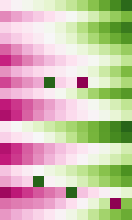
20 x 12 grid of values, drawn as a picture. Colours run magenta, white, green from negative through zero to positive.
Streaks run across, left to right. Values rise toward the right. Five lone cells stand out: three far higher and two far lower than their neighbours. The ninth with the lowest average is the bottom left. Overall the values sit about 50% of the way up the scale.
